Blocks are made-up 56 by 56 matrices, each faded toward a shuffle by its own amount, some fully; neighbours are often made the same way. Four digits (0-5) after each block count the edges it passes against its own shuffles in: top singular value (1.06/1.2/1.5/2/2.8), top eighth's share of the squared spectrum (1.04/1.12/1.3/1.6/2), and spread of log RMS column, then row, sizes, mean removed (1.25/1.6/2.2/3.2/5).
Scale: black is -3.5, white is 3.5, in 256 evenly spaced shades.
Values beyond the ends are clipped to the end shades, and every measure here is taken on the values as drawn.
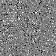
3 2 0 1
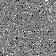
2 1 0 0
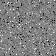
0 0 0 0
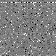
3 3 0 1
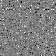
3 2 0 0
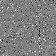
2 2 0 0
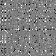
4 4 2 2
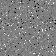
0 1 0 0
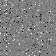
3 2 1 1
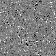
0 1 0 0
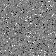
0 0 0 0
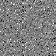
3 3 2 1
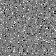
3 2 1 0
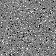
1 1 0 0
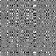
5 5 3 3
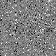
3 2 1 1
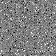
2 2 0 0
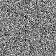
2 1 0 0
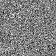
1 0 0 0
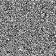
2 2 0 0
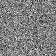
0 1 0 0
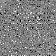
3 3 1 2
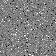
1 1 0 0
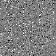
1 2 2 0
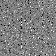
1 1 1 0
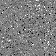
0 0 0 0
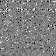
2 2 1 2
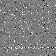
2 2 1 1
